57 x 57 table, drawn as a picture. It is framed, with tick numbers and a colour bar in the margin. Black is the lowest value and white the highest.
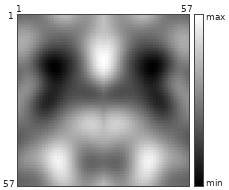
Lone odd cells: none. Average level on the scale: 50%. Mirror symmetry: left to right. Histogram: bell-shaped. Stripes: none. Odd rows or columns: none.
